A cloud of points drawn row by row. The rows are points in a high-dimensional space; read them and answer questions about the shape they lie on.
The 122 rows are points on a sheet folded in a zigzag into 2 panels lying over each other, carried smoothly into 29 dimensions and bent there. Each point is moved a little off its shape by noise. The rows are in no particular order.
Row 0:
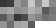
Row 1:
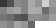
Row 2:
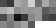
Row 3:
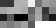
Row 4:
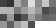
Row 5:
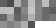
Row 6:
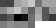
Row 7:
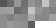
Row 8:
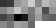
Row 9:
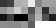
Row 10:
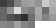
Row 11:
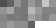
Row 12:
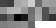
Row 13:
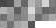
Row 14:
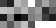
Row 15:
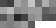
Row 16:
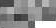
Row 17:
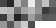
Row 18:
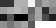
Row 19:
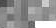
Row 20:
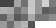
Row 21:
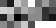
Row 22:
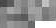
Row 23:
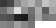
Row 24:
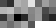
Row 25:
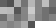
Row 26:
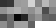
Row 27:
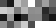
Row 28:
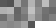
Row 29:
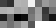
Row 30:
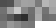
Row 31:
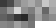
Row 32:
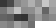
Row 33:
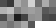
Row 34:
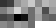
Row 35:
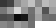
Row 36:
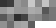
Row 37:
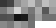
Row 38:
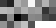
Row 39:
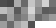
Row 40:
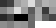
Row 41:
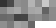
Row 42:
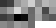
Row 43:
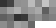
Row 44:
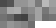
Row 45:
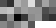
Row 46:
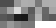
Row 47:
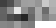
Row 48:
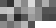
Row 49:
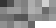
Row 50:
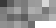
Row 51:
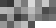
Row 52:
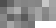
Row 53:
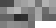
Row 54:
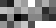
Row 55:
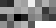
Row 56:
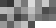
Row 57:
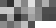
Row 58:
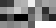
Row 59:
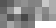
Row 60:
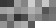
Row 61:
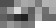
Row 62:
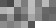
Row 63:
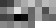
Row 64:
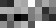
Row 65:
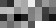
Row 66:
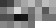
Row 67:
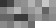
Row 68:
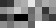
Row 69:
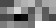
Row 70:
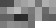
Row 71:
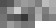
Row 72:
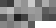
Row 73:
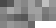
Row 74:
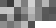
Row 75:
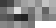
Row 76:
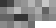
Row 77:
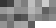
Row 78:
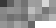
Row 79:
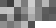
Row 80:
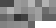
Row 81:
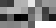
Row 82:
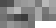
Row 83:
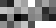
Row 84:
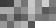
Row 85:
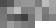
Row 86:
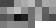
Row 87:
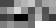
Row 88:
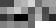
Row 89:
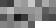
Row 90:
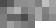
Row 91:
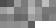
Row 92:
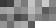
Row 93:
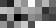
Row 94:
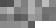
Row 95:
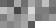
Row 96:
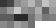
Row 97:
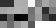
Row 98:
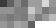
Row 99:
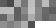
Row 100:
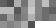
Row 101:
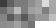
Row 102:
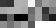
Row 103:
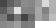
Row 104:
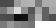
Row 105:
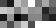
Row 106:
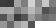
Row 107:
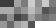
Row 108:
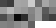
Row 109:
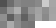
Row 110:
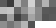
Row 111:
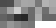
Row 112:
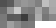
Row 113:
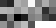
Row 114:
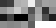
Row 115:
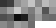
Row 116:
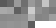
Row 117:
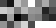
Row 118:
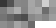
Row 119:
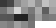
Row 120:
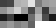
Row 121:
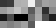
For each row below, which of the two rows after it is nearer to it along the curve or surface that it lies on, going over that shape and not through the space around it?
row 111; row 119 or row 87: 87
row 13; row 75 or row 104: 75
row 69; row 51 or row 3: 3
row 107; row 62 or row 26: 26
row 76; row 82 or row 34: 34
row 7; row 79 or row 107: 79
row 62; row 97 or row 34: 97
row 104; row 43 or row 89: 89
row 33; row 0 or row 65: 65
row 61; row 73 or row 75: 73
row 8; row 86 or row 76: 76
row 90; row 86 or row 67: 86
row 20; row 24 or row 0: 0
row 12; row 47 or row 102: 102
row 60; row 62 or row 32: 32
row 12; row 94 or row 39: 94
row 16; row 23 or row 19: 19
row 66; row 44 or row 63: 63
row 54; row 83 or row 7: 83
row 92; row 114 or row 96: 96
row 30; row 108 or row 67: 108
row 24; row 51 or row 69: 69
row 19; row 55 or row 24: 24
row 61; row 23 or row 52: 52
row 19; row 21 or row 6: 6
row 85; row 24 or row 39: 24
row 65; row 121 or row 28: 121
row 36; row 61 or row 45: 45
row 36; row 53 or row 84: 84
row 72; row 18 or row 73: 73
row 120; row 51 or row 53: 53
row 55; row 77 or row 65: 65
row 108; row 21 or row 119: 21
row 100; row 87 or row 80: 80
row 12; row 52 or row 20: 52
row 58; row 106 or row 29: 29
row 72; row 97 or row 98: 97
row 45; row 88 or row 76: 88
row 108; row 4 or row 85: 85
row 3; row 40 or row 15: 40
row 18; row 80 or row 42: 42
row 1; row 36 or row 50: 50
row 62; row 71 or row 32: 71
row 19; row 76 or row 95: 95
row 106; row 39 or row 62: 39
